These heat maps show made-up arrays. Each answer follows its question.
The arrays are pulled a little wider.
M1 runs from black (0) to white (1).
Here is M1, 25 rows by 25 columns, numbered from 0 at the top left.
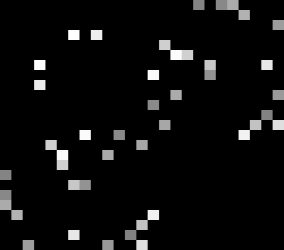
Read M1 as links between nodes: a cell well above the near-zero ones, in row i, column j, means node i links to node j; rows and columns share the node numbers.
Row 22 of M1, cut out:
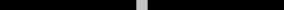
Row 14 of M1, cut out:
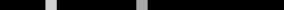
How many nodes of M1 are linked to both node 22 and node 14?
1
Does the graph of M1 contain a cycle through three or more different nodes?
no
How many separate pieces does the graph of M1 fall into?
3
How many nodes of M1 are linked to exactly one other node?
11
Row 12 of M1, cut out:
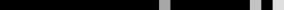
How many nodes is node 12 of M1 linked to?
3
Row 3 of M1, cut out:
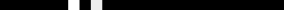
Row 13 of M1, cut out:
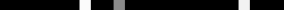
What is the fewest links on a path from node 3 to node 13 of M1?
4
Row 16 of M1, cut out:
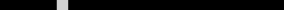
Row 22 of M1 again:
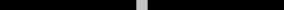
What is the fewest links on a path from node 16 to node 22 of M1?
6
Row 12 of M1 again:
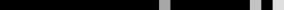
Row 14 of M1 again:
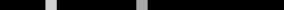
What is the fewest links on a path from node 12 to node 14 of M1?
1
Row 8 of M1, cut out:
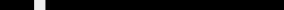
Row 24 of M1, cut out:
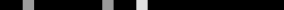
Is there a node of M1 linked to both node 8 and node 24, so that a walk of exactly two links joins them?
no
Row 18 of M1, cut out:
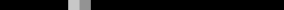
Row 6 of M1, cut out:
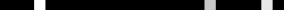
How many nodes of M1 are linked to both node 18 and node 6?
0
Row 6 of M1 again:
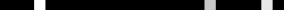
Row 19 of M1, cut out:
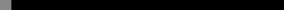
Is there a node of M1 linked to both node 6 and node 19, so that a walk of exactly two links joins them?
no
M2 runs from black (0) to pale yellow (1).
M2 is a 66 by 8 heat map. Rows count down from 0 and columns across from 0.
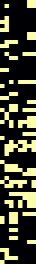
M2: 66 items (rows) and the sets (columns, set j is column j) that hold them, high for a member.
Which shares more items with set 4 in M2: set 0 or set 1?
set 1
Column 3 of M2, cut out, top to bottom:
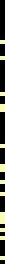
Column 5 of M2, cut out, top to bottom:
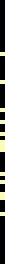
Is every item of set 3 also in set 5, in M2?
no
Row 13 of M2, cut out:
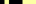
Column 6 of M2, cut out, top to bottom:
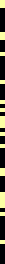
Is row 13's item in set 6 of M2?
yes
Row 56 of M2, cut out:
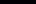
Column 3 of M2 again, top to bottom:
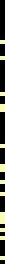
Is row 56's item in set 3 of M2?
no
